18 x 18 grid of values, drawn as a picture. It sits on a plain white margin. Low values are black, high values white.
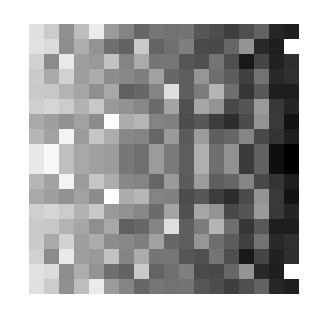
The middle right is the ninth with the lowest average. Values rise toward the left. There are no regular stripes. It is mirror symmetric from top to bottom.
